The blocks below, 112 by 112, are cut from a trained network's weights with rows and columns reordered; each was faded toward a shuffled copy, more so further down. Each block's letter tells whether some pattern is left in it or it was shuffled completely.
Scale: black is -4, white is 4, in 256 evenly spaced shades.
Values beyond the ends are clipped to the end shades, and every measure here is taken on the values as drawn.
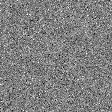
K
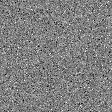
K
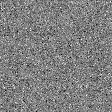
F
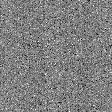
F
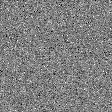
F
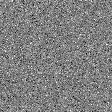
K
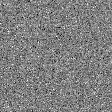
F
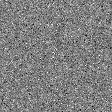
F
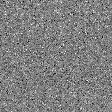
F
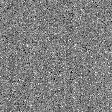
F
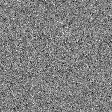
F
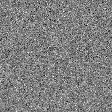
F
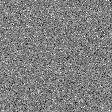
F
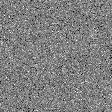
K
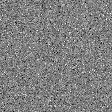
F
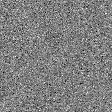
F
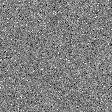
K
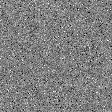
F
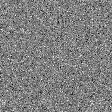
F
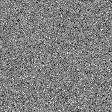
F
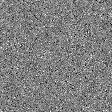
K
